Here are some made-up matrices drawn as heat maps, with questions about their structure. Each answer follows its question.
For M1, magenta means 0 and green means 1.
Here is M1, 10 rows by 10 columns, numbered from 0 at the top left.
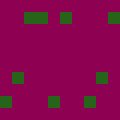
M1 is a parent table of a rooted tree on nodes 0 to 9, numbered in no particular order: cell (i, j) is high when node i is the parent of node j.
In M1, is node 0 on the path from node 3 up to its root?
no
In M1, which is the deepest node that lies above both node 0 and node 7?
8
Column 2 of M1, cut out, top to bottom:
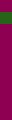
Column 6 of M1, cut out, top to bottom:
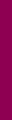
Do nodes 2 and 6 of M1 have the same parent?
no
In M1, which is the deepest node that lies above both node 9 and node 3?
1
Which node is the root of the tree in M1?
6
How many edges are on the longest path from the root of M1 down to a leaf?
2
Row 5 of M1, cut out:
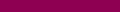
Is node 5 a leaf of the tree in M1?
yes
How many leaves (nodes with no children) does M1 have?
7
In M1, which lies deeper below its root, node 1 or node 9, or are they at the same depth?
node 9
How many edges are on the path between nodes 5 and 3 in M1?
2
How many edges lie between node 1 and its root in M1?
1
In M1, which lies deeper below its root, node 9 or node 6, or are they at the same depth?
node 9
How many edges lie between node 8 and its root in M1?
1
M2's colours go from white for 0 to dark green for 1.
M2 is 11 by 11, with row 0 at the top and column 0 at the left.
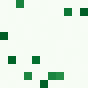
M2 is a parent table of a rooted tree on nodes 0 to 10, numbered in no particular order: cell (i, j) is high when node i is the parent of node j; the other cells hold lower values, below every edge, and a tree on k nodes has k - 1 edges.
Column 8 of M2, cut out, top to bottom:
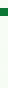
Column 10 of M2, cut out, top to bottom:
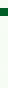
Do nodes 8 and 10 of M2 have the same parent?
yes
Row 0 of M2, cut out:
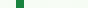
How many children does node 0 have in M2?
1
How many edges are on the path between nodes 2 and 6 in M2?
5
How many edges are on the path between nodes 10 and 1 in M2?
1
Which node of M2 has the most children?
9
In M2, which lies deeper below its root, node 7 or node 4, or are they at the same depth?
node 4
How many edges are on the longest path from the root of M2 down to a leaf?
4
